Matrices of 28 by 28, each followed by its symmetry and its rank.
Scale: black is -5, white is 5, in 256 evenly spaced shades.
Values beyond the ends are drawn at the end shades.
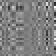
neither, rank two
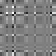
symmetric, rank one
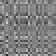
neither, rank two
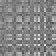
symmetric, rank two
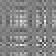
symmetric, rank two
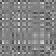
symmetric, rank two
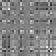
symmetric, rank three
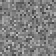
antisymmetric, full rank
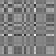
symmetric, rank one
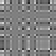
symmetric, rank one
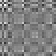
symmetric, rank two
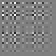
symmetric, rank one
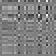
neither, rank two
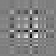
symmetric, rank one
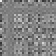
symmetric, rank three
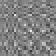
symmetric, rank three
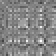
symmetric, rank three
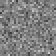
antisymmetric, full rank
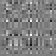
neither, rank two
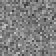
antisymmetric, full rank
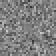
antisymmetric, full rank
